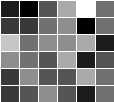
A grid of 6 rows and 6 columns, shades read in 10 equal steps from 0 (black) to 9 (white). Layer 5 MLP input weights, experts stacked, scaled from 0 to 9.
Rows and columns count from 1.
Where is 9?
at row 1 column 5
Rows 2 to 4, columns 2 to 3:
2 4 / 4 5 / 4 3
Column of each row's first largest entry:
5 4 1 4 5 3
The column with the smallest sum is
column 2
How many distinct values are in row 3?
5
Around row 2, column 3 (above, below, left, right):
3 5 2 5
